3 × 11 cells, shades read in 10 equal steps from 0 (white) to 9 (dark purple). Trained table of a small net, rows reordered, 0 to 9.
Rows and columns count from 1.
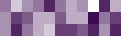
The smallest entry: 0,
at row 1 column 9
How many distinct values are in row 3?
7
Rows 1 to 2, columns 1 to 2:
5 2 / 4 7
